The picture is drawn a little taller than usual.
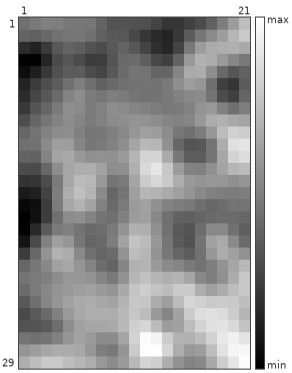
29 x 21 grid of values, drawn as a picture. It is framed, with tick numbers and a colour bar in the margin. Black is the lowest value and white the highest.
Mirror symmetry: none. Grain: blotchy. Calmest part: top middle. Slope: up to the bottom right.
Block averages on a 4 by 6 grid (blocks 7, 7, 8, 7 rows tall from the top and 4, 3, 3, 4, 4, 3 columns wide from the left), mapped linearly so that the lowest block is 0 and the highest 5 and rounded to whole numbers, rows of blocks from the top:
0 1 1 1 2 2
1 3 2 3 2 4
1 3 2 3 2 2
2 3 3 4 4 5
